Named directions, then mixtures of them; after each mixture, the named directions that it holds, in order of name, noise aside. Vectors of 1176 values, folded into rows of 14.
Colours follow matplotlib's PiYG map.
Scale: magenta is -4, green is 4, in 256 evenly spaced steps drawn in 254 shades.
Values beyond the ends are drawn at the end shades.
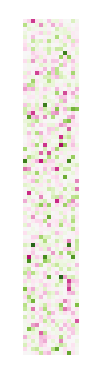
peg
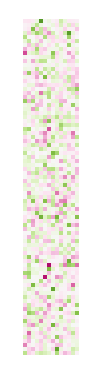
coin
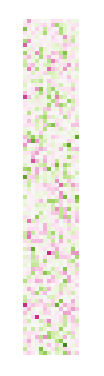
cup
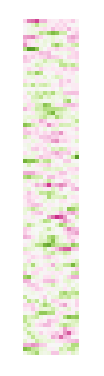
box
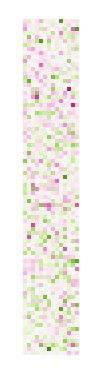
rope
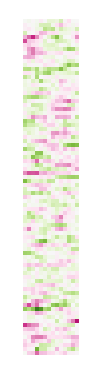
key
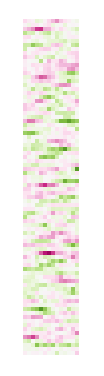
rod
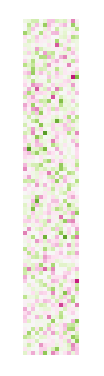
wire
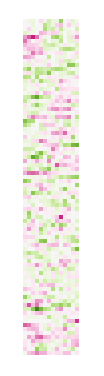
key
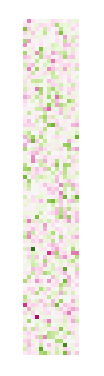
cup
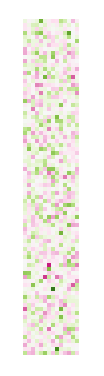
coin, wire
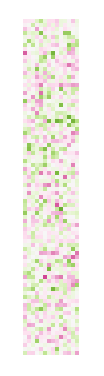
coin, rod, wire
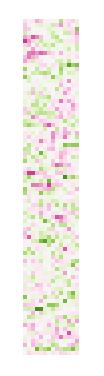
box, key, rope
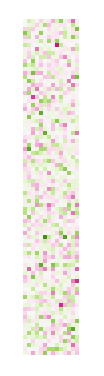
rope, wire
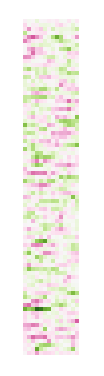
key, rod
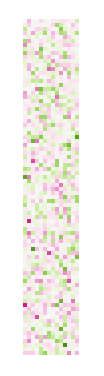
cup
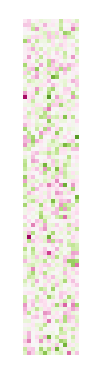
coin, cup, rope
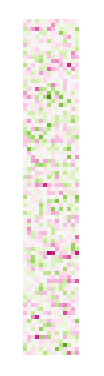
cup, rod, wire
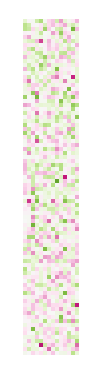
rope, wire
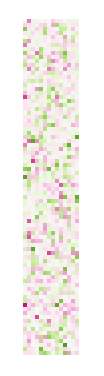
cup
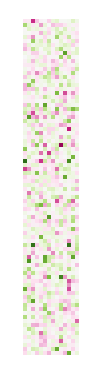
peg
